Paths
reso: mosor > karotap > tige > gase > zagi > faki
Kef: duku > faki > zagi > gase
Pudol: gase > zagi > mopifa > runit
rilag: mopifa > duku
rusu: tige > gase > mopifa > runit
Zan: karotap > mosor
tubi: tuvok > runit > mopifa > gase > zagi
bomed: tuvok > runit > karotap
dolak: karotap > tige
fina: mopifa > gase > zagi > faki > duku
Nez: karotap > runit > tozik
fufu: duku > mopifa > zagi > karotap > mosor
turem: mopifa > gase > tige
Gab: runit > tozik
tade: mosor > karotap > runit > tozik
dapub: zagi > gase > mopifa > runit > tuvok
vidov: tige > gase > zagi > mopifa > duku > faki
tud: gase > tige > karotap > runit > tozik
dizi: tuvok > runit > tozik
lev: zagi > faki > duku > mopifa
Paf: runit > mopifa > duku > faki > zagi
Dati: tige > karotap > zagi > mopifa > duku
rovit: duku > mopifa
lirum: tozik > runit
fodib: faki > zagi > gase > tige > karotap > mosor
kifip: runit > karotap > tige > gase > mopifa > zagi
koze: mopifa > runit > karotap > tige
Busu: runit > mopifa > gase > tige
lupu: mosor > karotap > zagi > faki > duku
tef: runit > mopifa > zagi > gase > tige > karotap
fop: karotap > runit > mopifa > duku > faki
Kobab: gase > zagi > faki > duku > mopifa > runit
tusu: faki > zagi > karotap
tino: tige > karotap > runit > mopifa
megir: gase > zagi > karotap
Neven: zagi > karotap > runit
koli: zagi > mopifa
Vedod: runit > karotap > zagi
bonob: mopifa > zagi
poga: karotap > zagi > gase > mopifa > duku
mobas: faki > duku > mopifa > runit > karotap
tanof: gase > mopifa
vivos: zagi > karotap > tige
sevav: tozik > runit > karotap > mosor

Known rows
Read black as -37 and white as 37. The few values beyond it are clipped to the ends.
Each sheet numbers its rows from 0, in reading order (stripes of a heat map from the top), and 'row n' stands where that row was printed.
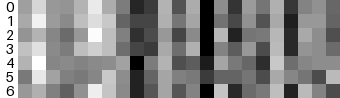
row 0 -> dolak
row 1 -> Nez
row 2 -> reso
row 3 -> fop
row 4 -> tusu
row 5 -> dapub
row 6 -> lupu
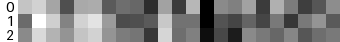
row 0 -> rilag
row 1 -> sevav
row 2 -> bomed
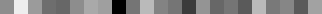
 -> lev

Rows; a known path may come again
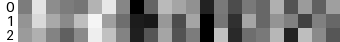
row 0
Neven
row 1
tino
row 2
lupu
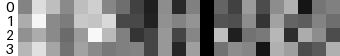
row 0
rusu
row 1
kifip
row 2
reso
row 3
fina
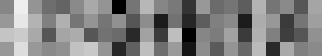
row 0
lev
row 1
tanof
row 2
rilag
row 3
poga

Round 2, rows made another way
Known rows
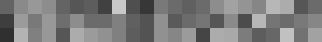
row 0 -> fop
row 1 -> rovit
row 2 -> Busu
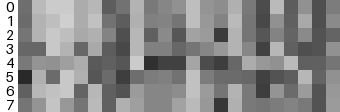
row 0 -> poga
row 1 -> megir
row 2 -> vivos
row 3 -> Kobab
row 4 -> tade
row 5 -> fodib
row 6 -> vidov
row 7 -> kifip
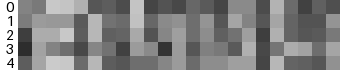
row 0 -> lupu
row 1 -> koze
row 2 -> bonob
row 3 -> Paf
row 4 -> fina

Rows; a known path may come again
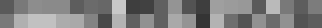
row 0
Nez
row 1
vivos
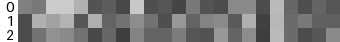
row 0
lupu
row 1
rilag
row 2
mobas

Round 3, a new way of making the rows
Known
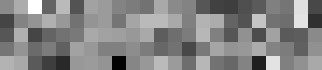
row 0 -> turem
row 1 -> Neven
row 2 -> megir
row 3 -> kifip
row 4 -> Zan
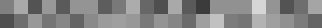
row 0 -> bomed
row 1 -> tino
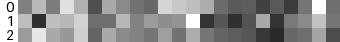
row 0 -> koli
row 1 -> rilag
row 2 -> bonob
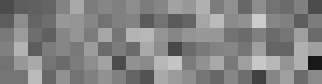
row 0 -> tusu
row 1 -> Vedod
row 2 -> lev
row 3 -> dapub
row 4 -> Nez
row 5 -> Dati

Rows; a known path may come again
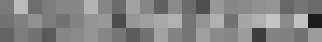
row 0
tubi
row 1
Nez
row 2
poga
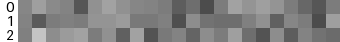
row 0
kifip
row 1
vidov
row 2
tef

